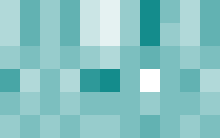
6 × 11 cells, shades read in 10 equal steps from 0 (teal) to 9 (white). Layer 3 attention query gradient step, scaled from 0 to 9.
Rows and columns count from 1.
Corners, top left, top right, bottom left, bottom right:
6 3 5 4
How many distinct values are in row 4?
7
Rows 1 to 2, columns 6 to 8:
8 5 0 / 8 5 0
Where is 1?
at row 4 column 5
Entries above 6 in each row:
2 2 0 1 0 0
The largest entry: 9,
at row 4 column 8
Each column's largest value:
6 6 5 6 7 8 5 9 5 6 6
